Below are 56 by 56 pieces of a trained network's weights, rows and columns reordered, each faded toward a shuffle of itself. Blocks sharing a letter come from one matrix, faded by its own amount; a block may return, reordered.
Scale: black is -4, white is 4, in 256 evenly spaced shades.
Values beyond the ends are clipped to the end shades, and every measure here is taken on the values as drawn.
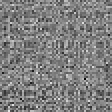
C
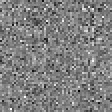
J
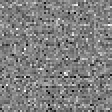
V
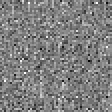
J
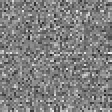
V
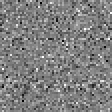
V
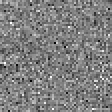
J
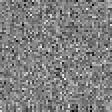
J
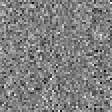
J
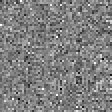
J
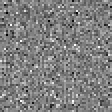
J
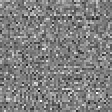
V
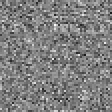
V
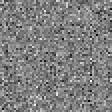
J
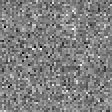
J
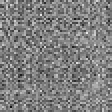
C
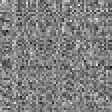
C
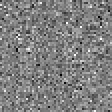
J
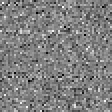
V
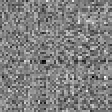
C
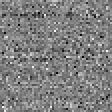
V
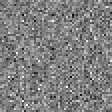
J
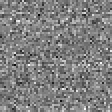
V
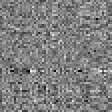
C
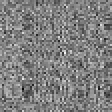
C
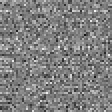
V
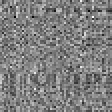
C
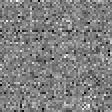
V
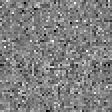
V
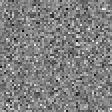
J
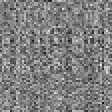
C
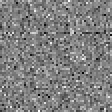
V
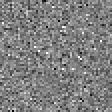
J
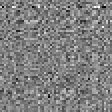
C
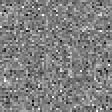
J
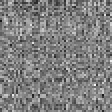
C
